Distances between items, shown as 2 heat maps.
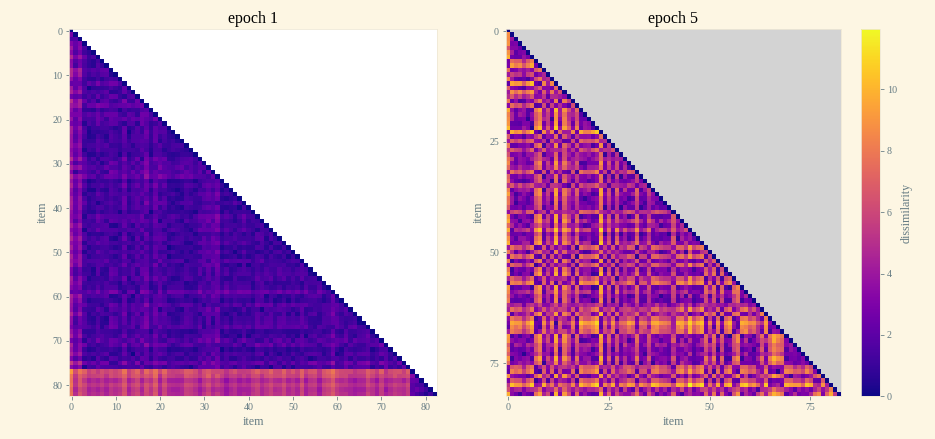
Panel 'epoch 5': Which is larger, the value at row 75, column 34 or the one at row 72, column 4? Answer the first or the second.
the first
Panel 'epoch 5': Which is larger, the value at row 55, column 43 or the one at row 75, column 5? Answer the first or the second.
the second
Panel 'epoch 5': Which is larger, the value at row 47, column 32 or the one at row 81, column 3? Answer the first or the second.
the first
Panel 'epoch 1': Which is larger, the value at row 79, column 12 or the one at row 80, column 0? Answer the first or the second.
the second
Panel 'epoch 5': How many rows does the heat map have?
83
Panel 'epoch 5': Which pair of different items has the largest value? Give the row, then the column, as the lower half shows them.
80, 45
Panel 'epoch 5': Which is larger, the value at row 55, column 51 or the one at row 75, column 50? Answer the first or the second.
the first
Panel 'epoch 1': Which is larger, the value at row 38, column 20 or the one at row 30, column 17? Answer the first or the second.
the second
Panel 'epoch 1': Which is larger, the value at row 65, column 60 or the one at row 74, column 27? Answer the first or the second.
the first
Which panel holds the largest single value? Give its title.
epoch 5
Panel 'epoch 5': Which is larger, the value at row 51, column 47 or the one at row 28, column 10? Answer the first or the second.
the first
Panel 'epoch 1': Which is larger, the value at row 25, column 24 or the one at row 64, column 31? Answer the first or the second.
the second
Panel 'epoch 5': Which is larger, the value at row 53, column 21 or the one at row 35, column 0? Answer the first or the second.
the first
